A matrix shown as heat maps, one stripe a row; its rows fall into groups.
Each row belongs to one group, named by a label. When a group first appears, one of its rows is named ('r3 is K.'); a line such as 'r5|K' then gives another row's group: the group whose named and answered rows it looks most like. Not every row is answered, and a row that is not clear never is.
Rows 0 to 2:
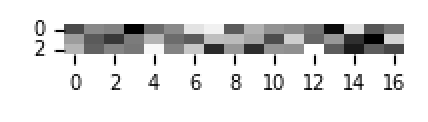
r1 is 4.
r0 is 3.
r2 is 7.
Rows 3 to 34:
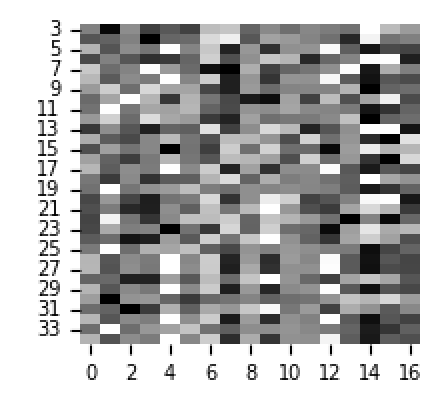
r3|3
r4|3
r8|7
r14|4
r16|4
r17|7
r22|3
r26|7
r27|7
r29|7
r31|4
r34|7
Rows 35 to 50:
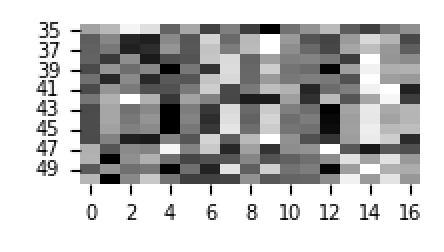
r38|3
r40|3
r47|7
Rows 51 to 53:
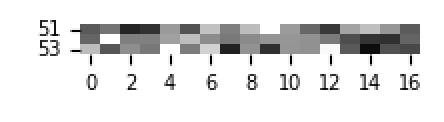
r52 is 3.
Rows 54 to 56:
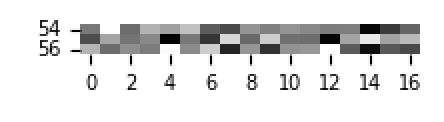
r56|7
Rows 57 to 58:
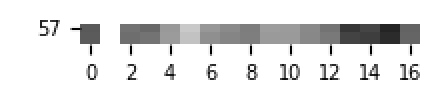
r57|3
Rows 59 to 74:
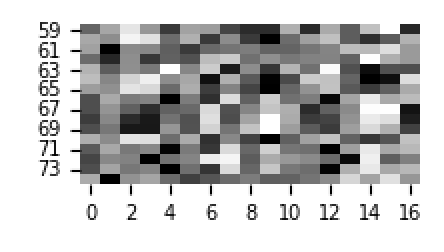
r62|3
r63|7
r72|3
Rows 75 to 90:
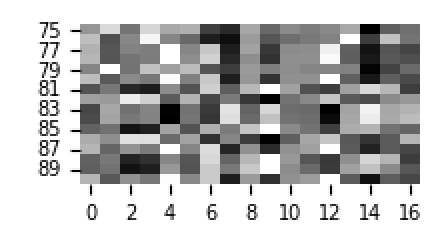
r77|7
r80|7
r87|7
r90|7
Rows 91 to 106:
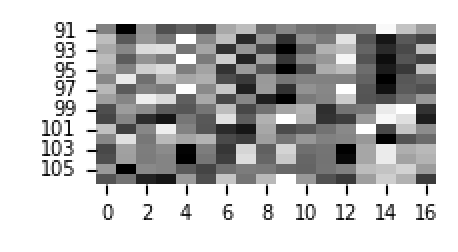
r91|3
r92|7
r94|7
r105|3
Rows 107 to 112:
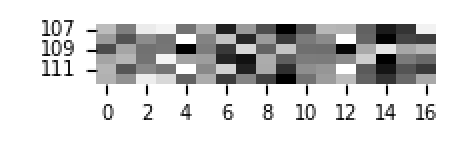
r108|7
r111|7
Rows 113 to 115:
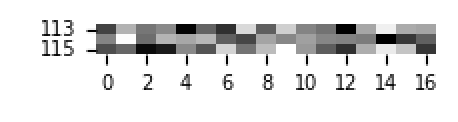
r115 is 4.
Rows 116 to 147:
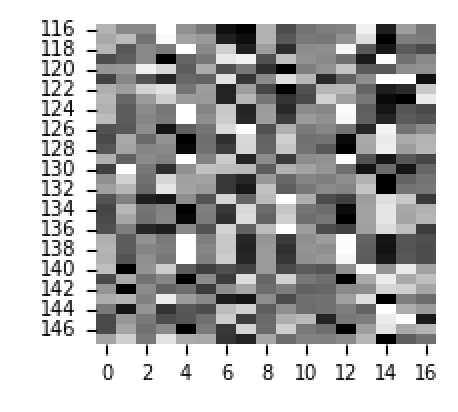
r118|7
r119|3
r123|4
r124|7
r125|7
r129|7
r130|3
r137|7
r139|7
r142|3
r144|3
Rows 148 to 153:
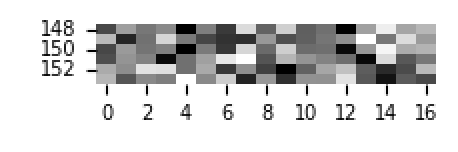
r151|3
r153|7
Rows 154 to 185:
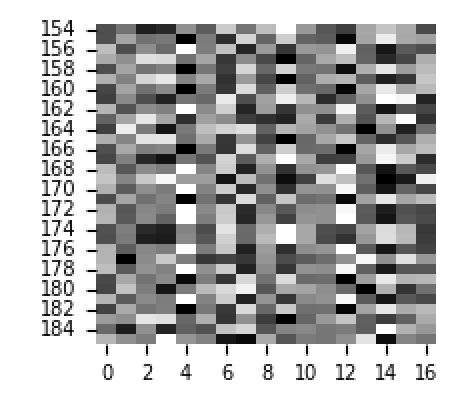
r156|7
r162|7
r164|3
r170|7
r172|7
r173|7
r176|7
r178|7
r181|7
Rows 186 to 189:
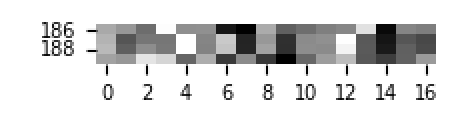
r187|7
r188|7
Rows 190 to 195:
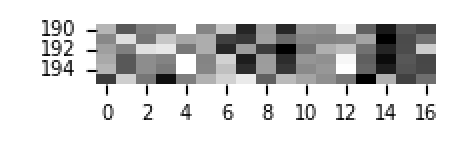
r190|7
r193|7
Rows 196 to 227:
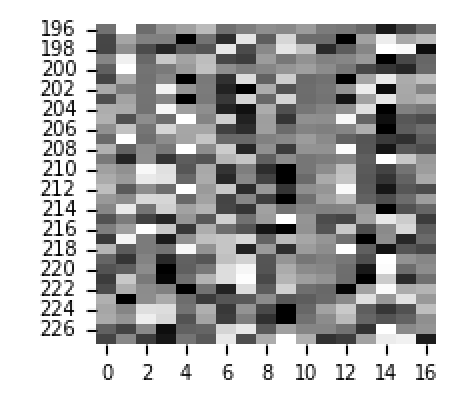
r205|7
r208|7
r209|3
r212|7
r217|3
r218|7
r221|3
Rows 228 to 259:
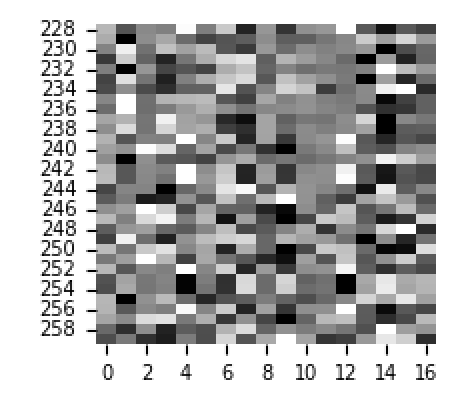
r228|7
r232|3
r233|3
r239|7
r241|3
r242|7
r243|7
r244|3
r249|3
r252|7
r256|7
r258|3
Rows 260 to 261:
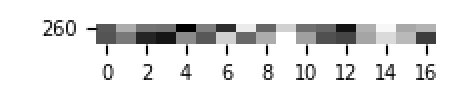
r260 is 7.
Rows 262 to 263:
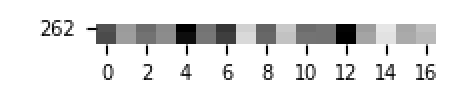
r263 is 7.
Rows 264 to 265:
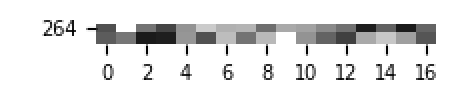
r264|3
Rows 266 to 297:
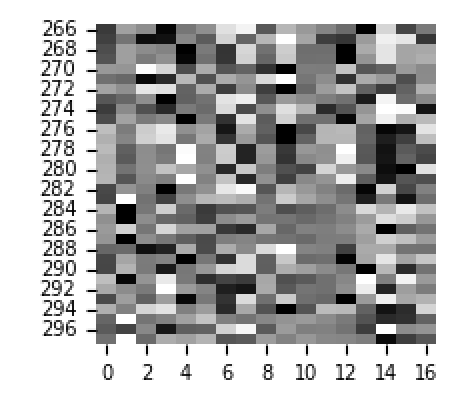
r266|3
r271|4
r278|7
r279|7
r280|4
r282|3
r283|3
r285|3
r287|3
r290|3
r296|3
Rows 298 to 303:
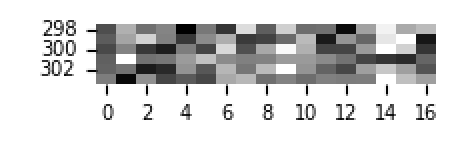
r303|3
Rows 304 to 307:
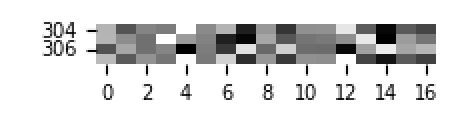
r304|7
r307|7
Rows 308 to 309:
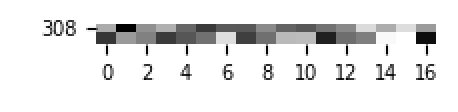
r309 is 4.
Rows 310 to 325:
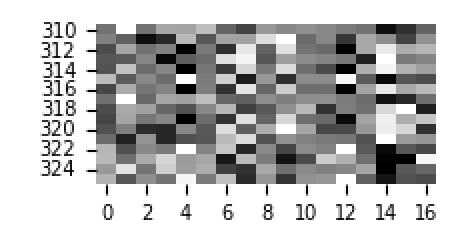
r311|4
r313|3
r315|7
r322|7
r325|7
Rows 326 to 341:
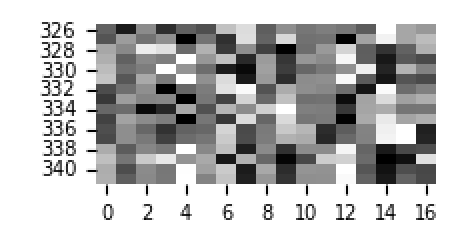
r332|3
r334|4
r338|7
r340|7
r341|7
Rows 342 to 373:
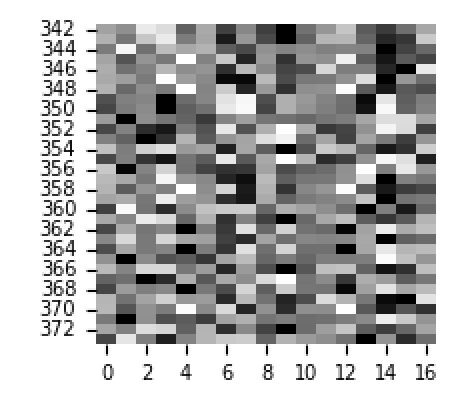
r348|7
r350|3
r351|3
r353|4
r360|3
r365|3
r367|4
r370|7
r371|3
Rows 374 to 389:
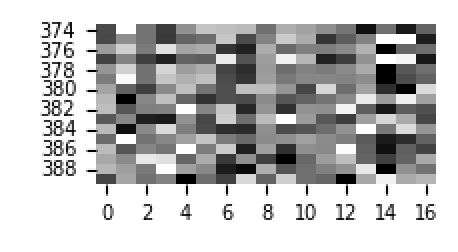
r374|3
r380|4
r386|7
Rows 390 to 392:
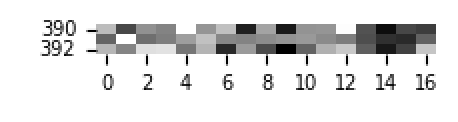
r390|7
